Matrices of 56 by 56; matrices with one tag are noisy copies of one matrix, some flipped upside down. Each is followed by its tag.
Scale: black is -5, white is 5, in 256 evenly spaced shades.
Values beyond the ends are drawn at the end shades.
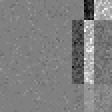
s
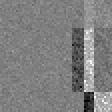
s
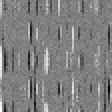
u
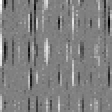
u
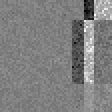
s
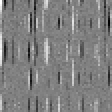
u
